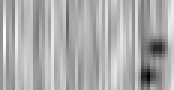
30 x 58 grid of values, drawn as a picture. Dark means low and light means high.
Overall the values sit about 70% of the way up the scale. Two dips sink into the field. Streaks run downward.
